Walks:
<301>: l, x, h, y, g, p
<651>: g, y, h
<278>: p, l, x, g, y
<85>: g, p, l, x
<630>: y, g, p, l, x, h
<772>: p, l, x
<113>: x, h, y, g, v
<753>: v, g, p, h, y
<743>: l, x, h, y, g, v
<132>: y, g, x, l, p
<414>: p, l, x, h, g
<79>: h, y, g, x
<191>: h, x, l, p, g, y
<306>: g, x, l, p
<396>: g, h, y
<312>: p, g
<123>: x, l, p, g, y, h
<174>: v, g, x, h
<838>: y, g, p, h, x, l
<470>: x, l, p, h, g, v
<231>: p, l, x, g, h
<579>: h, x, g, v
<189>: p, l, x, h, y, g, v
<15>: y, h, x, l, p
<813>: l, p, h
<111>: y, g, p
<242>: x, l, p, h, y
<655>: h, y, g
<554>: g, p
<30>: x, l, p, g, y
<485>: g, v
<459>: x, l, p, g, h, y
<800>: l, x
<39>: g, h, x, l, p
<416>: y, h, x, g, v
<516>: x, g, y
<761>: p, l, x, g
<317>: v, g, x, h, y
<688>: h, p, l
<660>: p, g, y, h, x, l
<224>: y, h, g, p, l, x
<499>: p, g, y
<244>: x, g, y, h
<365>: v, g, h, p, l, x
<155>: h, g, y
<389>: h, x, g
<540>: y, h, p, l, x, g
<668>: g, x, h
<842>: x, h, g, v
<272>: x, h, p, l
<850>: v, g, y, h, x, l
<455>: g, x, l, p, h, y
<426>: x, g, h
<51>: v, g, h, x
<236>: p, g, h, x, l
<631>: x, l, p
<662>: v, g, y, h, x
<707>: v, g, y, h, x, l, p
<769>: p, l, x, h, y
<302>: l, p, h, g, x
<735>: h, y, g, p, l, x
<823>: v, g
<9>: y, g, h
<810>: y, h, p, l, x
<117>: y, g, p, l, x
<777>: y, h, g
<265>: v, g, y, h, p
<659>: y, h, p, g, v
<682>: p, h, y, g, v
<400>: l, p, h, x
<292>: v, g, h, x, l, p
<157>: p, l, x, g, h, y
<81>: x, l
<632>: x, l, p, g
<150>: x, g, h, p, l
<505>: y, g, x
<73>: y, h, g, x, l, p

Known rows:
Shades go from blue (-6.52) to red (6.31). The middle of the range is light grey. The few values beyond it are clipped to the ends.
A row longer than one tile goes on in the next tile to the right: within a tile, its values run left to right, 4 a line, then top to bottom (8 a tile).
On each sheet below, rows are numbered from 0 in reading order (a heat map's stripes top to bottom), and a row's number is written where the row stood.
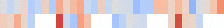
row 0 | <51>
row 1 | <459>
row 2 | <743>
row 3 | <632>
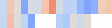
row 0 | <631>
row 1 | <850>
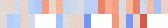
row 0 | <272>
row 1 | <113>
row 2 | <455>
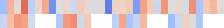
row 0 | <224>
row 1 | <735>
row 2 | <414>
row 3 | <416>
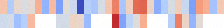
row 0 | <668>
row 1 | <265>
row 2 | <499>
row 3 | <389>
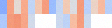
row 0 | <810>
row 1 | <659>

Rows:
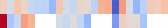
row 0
<753>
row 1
<81>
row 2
<15>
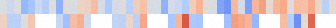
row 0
<174>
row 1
<9>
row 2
<688>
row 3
<79>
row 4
<777>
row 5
<769>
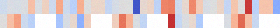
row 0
<800>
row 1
<579>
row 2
<823>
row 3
<516>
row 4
<117>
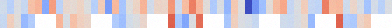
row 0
<554>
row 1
<302>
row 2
<682>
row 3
<157>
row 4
<707>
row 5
<842>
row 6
<317>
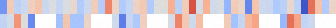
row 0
<111>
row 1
<39>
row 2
<660>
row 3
<85>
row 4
<813>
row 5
<655>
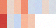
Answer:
<30>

